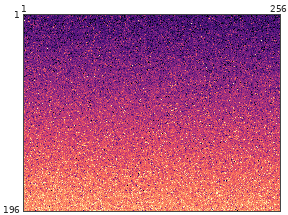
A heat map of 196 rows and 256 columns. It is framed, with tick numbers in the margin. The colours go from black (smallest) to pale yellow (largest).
Slope: up to the bottom. Stripes: none. Grain: fine.
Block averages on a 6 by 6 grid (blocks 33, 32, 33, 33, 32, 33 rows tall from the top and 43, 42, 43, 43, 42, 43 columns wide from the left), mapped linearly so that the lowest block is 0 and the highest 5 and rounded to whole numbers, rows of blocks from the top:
000000 | 111111 | 222222 | 333333 | 444444 | 555555
